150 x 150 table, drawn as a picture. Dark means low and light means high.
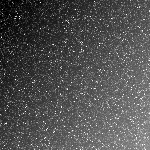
The top left is the ninth with the lowest average. The bottom right is the ninth with the highest average. The halves do not mirror each other. Values rise toward the bottom right.
